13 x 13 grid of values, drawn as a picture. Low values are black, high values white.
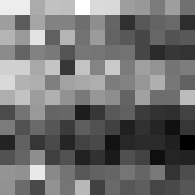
Odd rows or columns: none. Ninth with the lowest average: bottom right. Stripes: horizontal, repeating 2 times. Slope: up to the top left.
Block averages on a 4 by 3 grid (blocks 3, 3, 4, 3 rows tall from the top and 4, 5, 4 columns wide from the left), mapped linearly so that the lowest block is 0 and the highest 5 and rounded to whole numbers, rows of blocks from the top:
542 | 532 | 210 | 310
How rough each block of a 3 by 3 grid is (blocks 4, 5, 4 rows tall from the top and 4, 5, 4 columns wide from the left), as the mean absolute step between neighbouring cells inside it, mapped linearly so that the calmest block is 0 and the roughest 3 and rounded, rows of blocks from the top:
320 / 121 / 310
